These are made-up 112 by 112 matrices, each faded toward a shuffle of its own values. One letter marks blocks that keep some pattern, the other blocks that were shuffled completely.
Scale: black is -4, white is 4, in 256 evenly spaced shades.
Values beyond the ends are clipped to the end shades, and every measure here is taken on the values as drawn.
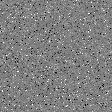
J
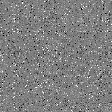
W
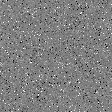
J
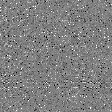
W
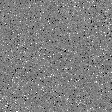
J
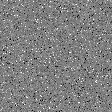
J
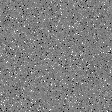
J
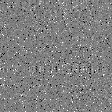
W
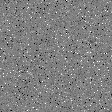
J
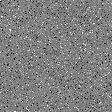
J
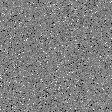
J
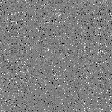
W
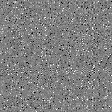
W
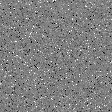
J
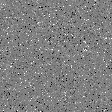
J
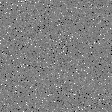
J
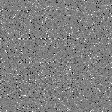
W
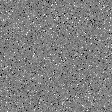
J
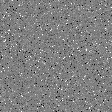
J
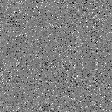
W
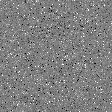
J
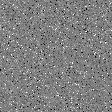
J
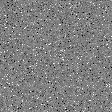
J
